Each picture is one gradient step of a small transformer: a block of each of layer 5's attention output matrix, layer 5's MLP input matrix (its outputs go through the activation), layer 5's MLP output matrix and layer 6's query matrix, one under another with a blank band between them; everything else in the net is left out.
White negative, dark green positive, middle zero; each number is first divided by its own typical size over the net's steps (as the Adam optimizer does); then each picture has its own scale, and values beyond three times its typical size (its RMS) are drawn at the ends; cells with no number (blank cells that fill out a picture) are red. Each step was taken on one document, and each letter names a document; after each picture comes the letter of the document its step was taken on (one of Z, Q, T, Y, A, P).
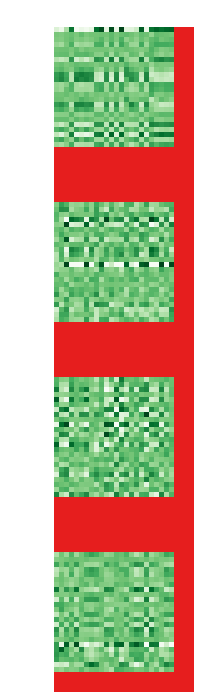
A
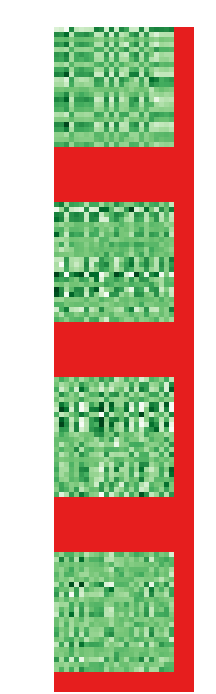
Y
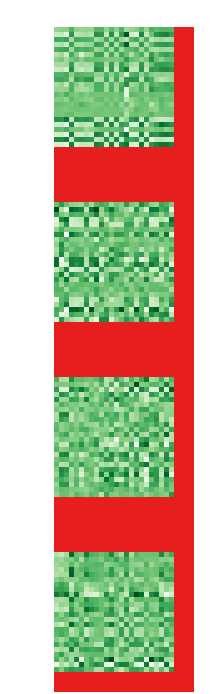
A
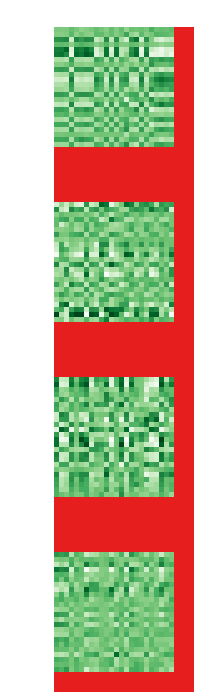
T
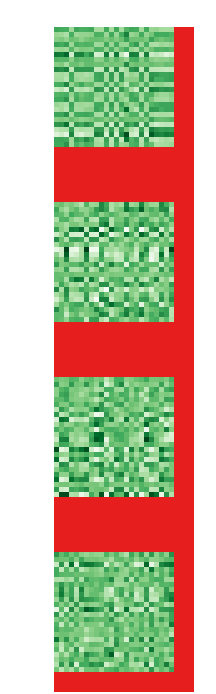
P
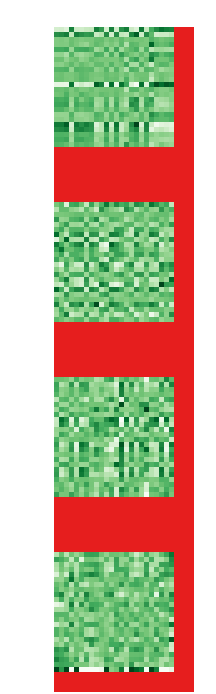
Y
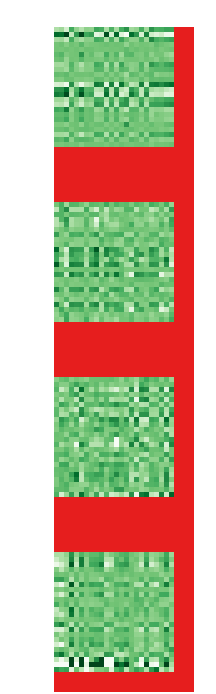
Y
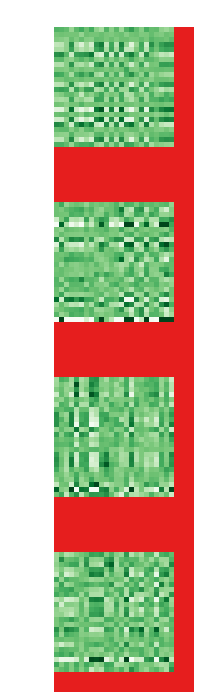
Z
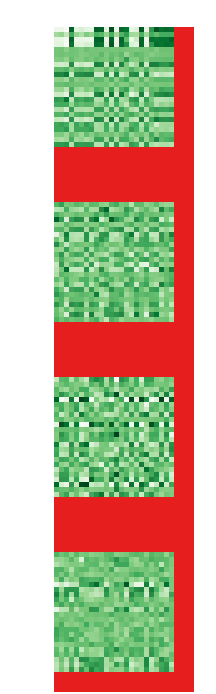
A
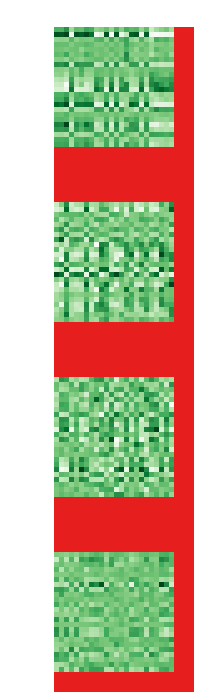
Y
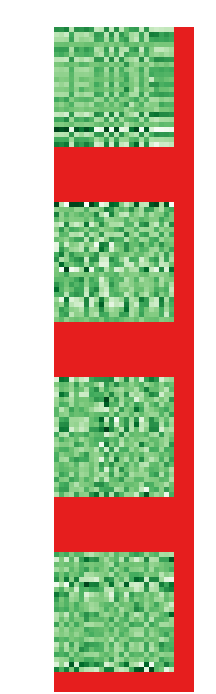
P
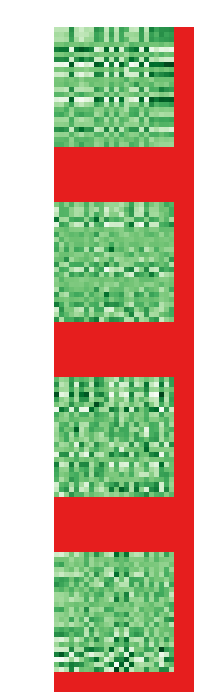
T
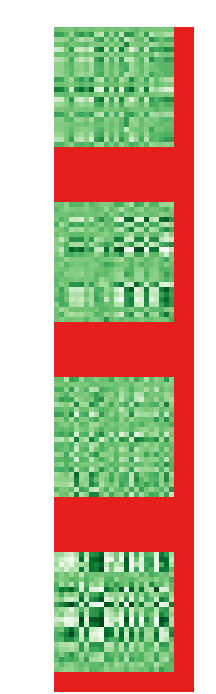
Z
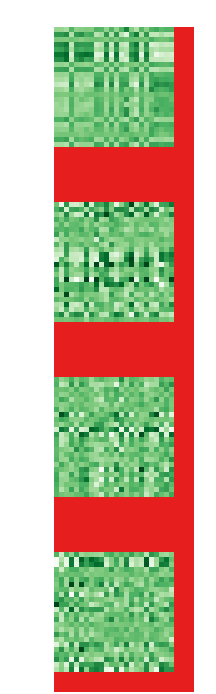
Y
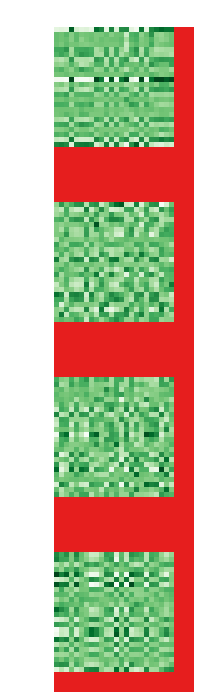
T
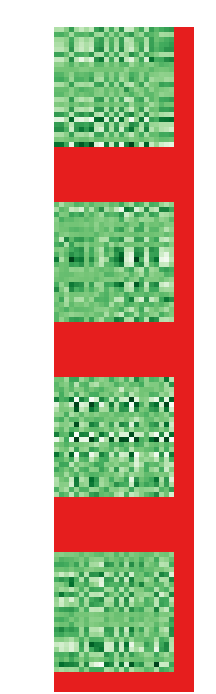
Z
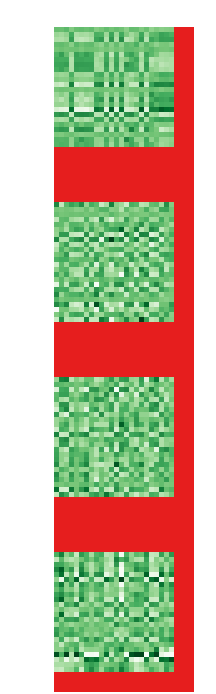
A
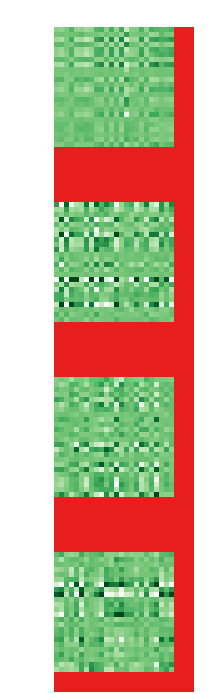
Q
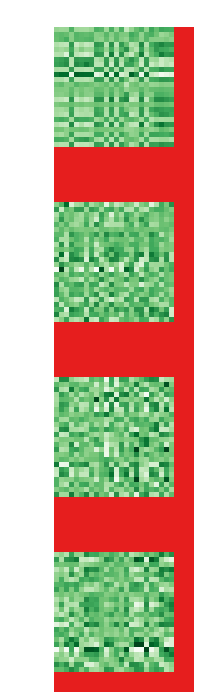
A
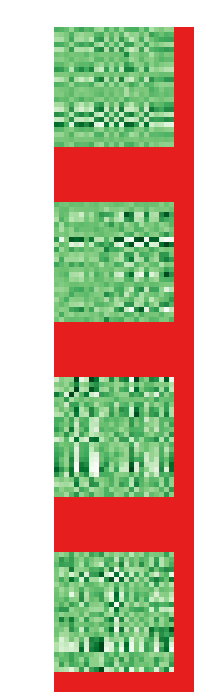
Z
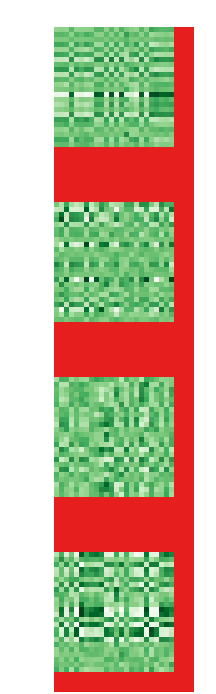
P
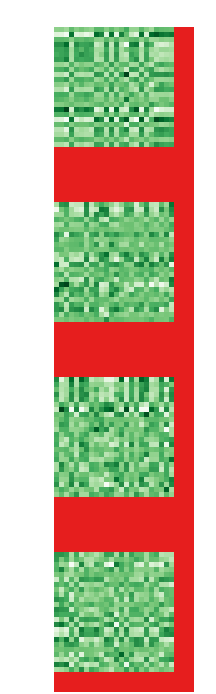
Y
